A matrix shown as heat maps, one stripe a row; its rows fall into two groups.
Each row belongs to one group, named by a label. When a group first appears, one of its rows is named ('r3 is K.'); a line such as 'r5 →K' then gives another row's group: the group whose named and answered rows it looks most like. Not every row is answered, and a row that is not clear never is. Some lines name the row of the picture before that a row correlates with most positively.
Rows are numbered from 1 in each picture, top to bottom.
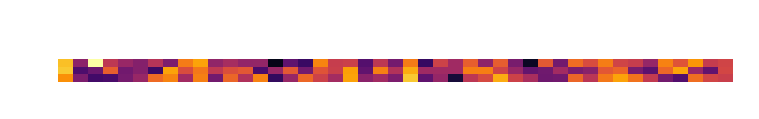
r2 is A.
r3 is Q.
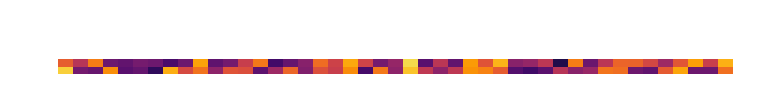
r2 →A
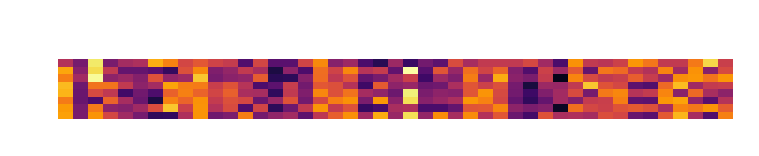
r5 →A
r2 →A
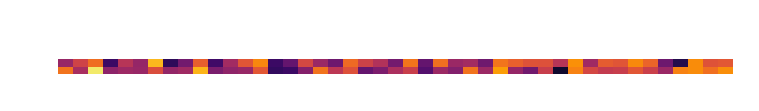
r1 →Q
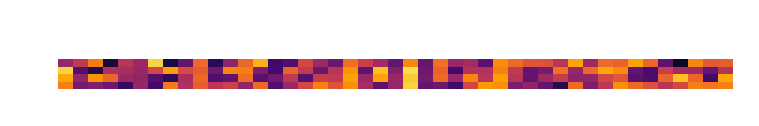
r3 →A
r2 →A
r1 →Q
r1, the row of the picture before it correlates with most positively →1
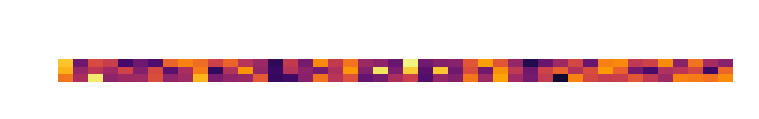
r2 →A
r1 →A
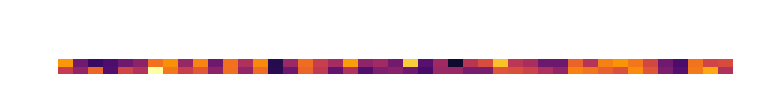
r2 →Q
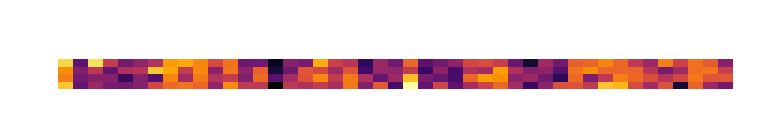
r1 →A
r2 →Q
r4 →A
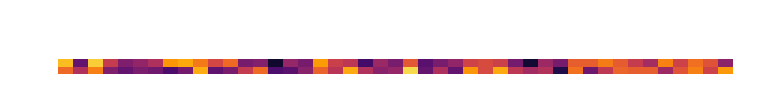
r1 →A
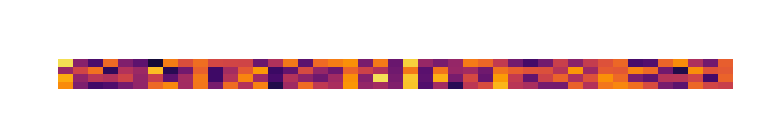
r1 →A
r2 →Q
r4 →Q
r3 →A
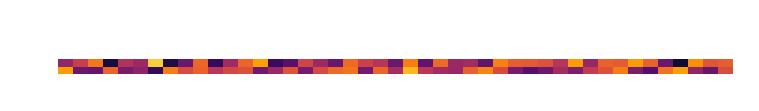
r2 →A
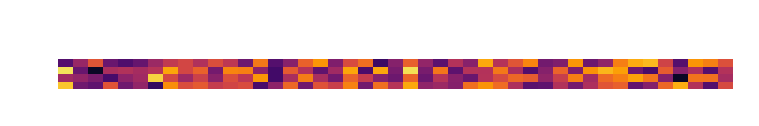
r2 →A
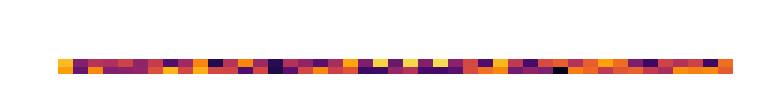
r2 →Q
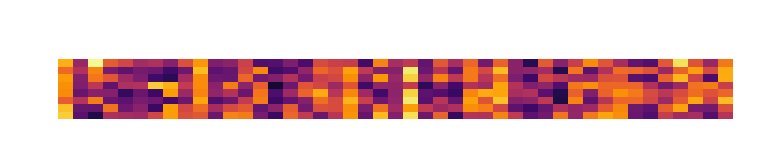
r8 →A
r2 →Q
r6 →Q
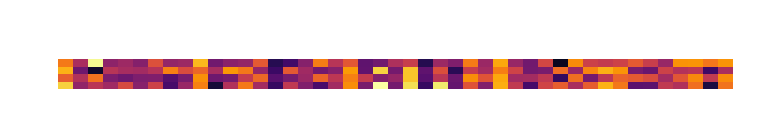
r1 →Q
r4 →A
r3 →Q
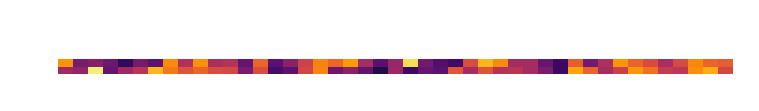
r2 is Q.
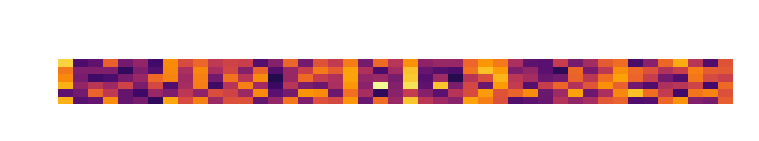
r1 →A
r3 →Q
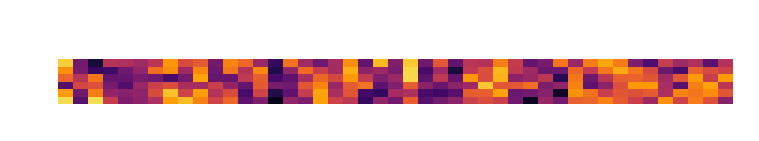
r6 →A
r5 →Q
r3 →Q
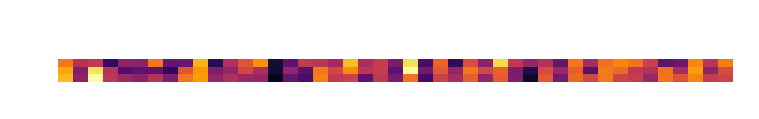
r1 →Q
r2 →A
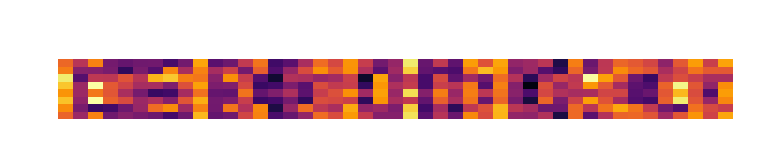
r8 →Q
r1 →Q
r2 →Q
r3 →A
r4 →A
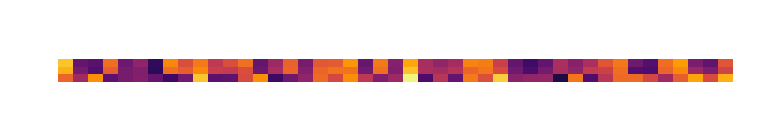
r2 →A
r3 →Q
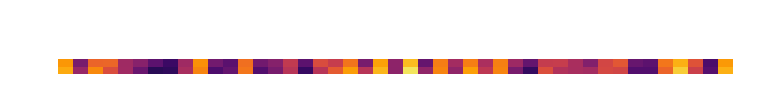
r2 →A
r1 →A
